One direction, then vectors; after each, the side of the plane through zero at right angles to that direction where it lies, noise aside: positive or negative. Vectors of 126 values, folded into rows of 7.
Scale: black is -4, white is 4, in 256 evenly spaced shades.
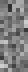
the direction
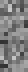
negative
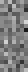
positive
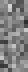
negative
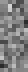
negative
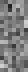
positive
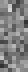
negative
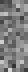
positive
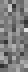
negative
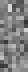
negative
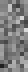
negative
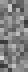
negative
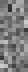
positive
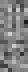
negative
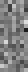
positive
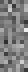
negative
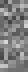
positive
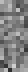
negative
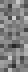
positive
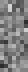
negative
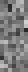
positive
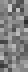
negative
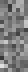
positive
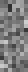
positive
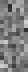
positive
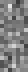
negative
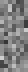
negative
